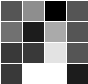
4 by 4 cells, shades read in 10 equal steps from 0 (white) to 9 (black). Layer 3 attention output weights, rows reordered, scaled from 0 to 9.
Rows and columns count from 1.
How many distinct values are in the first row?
3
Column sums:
25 19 13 26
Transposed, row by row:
6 5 7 7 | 4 8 7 0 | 9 3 1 0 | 6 6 6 8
